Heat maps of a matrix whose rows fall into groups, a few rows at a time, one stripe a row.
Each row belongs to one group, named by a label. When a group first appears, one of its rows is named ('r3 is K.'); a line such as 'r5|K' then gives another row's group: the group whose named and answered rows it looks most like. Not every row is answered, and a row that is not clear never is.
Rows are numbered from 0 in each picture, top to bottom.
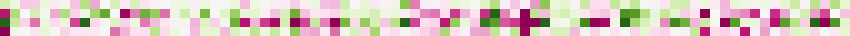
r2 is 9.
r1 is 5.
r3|5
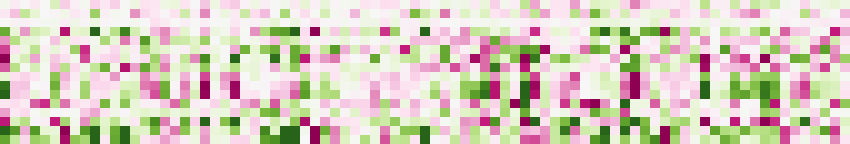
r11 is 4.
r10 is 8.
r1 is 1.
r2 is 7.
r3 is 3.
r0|8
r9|8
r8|8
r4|5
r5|1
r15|3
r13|5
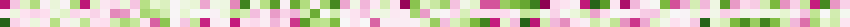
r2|8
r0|1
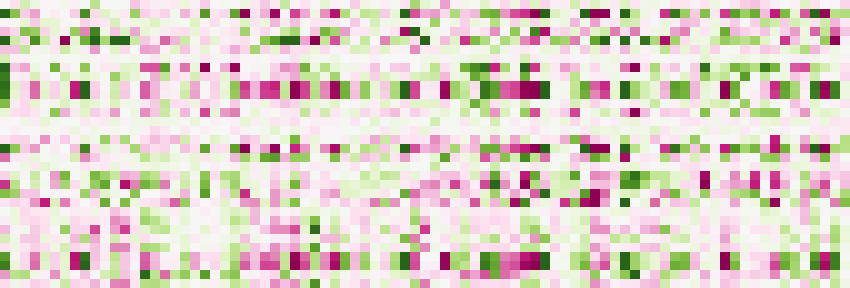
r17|1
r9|9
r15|4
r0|1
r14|7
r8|8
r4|3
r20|5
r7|8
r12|8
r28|9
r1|9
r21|9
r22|4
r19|5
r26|9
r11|8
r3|1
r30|5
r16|9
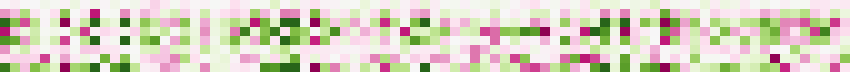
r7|3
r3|1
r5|5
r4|3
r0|7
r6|4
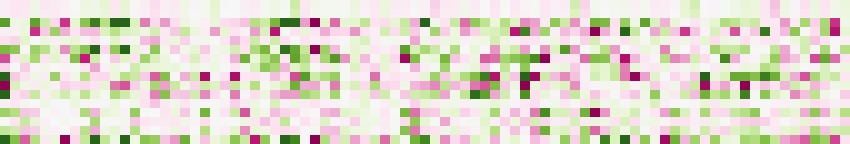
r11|7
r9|5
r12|9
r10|8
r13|1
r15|3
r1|4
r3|4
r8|8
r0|4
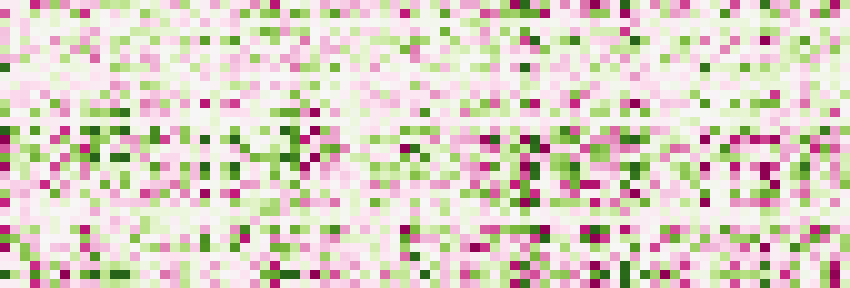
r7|8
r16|1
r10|4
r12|3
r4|5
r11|8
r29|4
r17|3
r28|1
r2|8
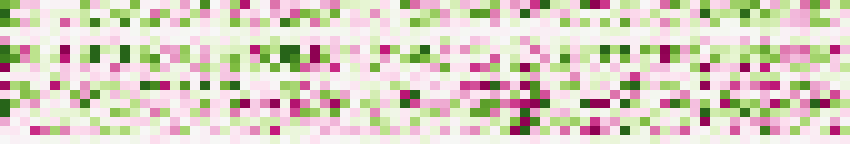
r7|5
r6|3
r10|1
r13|5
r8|8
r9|5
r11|9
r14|4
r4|5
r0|9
